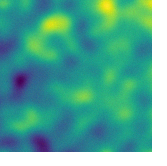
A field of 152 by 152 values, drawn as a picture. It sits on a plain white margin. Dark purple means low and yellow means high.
Odd rows or columns: none. Mirror symmetry: none. Ninth with the highest average: top right. Slope: up to the top right. Lone odd cells: none. Grain: smooth. Ninth with the lowest average: middle left.
